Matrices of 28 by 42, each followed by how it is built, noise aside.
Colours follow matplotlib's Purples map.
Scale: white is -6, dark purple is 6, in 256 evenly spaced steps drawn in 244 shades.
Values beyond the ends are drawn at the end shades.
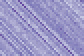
Toeplitz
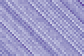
Toeplitz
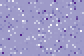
sparse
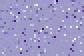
sparse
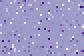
sparse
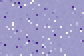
sparse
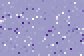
sparse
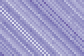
Toeplitz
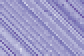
Toeplitz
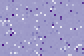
sparse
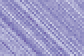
Toeplitz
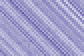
Toeplitz
